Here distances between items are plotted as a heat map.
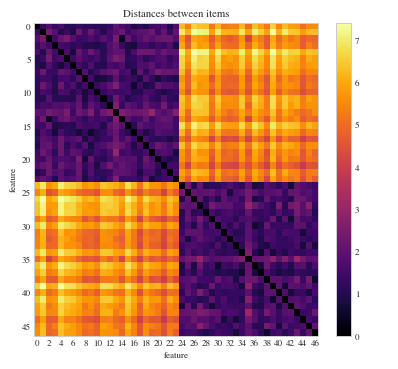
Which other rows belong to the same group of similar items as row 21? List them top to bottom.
0, 1, 2, 3, 4, 5, 6, 7, 8, 9, 10, 11, 12, 13, 14, 15, 16, 17, 18, 19, 20, 22, 23
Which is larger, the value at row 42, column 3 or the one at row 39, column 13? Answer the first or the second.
the second
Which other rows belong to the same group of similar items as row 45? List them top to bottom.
24, 25, 26, 27, 28, 29, 30, 31, 32, 33, 34, 35, 36, 37, 38, 39, 40, 41, 42, 43, 44, 46
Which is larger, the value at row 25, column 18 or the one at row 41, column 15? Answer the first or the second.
the second
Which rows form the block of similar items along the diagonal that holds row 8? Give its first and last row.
0 to 23
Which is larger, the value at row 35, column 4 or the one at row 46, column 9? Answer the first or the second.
the first
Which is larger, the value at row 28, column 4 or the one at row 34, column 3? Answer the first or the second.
the first
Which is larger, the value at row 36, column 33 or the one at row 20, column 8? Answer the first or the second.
the first
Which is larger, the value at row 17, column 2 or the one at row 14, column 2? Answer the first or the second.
the first
